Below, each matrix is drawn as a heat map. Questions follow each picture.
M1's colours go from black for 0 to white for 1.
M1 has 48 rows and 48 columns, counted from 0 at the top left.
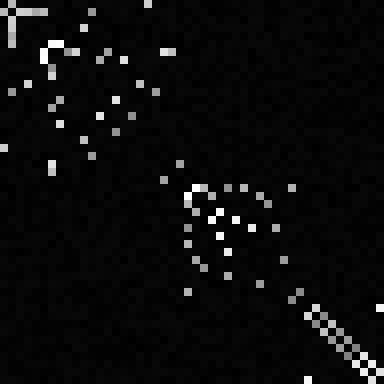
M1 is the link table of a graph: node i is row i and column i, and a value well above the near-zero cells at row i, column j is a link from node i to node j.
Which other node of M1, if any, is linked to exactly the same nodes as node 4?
node 2
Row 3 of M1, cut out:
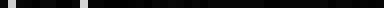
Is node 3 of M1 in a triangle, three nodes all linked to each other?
no
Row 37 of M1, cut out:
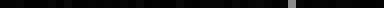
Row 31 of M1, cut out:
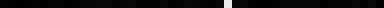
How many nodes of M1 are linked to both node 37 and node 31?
0
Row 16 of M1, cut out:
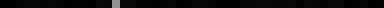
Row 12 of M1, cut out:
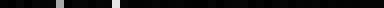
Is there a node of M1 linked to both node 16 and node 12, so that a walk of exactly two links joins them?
yes
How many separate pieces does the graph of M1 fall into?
3
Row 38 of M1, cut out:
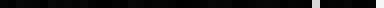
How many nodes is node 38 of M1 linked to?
2
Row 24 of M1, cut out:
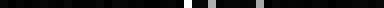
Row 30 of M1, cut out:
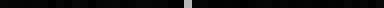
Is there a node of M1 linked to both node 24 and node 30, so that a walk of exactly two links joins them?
yes
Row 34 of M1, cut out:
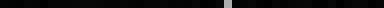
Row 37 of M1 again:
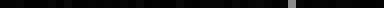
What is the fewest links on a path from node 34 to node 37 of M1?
4
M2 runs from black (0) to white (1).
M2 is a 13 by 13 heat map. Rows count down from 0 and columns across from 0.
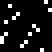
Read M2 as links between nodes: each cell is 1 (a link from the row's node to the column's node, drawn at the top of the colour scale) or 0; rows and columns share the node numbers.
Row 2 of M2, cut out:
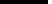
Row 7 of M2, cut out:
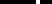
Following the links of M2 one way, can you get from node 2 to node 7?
yes
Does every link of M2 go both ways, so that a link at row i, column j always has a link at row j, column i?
no
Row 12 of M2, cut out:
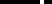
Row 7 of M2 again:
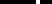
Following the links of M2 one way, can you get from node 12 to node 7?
yes
